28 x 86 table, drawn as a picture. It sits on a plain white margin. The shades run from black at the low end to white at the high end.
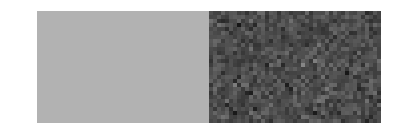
The table splits into one row of 2 panels. Panel 1,1: high, flat. Panel 1,2: low, fine-grained.
